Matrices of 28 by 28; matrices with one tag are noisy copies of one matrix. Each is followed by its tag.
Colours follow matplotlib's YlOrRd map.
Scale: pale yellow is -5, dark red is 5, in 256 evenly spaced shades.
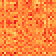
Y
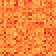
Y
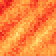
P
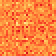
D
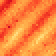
P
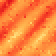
P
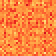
Y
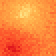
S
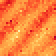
P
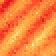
P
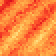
P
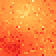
S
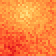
S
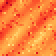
P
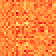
D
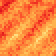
P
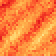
P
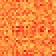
D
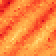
P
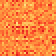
D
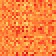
D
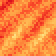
P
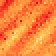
P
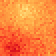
S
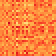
D
